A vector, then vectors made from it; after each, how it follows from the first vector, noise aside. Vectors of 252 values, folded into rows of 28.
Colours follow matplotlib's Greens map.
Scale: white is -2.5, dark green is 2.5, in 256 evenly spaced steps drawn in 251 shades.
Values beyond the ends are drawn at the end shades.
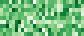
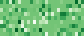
partly zeroed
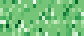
partly zeroed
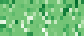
partly zeroed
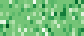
partly zeroed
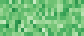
shrunk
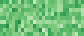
shrunk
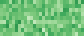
shrunk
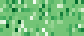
partly zeroed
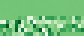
partly zeroed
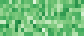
shrunk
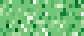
partly zeroed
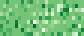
partly zeroed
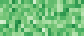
shrunk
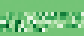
partly zeroed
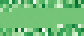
partly zeroed
